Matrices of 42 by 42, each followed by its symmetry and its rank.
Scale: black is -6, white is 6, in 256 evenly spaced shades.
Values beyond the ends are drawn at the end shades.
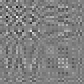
symmetric, rank three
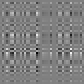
neither, rank one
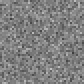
neither, full rank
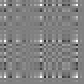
symmetric, rank one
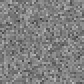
neither, full rank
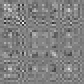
symmetric, rank three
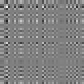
symmetric, rank one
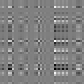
neither, rank one
